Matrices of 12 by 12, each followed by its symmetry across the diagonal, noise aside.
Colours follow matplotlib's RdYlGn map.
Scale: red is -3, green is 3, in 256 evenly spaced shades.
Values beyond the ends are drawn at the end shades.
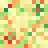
antisymmetric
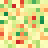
antisymmetric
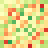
symmetric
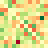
antisymmetric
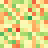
antisymmetric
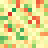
antisymmetric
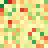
symmetric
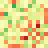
symmetric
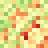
symmetric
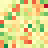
antisymmetric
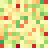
symmetric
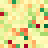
antisymmetric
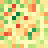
symmetric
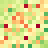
symmetric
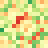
symmetric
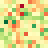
antisymmetric
